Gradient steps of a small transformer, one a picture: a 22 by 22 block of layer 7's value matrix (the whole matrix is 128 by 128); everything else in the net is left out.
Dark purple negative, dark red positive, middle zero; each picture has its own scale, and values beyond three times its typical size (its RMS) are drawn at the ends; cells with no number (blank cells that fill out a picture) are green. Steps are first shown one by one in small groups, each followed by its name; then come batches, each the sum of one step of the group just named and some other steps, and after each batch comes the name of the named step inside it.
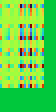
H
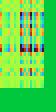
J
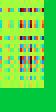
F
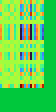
H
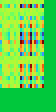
H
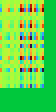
F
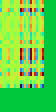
F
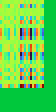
H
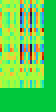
J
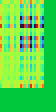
J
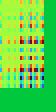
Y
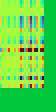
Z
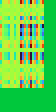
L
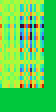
Z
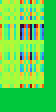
L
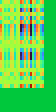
Y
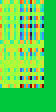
Z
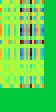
Y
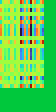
Y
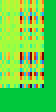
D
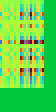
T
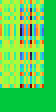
T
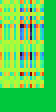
T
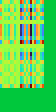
T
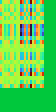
D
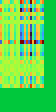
T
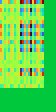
D
